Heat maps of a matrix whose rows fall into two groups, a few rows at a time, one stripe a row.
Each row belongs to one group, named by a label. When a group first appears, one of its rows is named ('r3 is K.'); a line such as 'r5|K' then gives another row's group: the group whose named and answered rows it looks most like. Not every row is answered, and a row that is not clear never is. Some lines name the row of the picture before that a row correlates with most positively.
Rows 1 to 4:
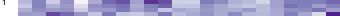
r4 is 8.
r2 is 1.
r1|1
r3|1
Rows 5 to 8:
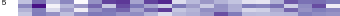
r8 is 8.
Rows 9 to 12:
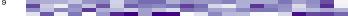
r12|1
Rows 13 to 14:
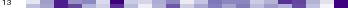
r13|8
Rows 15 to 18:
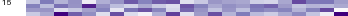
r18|8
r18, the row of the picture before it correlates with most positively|14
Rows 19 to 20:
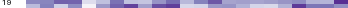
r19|8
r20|1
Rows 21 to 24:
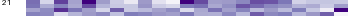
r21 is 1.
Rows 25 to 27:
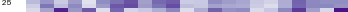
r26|1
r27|8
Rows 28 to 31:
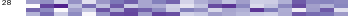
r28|1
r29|8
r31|1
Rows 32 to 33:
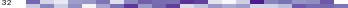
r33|1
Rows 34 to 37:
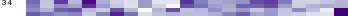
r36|8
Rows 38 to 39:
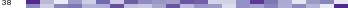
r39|8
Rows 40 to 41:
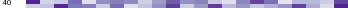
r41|8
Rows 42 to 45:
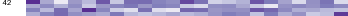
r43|1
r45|8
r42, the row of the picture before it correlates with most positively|40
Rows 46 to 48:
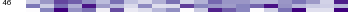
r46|8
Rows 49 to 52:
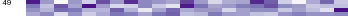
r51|8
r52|1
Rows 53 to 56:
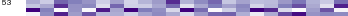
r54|8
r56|8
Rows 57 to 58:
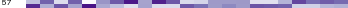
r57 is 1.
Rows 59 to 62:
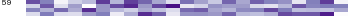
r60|1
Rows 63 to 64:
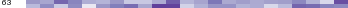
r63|8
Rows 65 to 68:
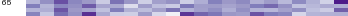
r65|8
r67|8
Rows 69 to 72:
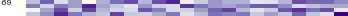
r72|8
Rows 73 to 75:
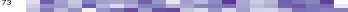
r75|1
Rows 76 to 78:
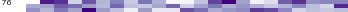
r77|8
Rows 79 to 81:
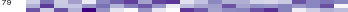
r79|1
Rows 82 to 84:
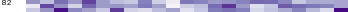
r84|8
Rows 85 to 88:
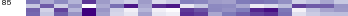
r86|1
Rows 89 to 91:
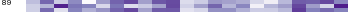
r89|1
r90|8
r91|1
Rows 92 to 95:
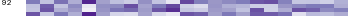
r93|1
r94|1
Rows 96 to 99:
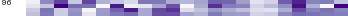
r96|8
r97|8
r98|1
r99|1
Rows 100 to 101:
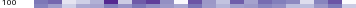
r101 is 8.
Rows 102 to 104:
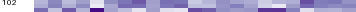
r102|1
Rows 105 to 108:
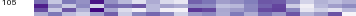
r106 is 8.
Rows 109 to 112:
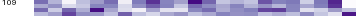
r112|8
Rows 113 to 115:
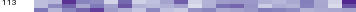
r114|8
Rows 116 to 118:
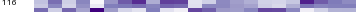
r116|1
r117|1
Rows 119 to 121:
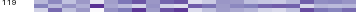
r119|1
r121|1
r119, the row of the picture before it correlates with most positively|116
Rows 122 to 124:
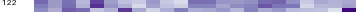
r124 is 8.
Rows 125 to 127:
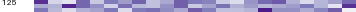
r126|8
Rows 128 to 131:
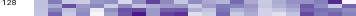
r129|8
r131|1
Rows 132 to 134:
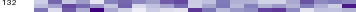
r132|1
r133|8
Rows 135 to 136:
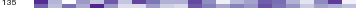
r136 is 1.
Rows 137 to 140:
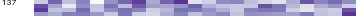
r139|8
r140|8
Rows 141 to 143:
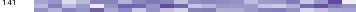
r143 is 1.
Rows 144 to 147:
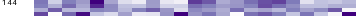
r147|8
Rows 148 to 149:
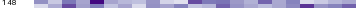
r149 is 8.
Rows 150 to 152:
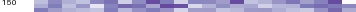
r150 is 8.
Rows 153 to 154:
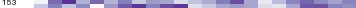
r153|8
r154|1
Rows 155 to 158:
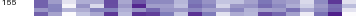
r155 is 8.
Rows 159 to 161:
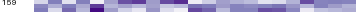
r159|1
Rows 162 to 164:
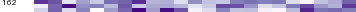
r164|1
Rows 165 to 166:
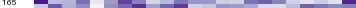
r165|8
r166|1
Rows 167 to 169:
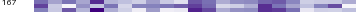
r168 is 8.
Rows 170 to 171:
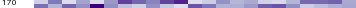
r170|1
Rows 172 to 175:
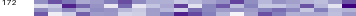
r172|8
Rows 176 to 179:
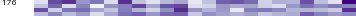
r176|8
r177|1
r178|8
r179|1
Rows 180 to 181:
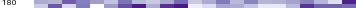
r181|1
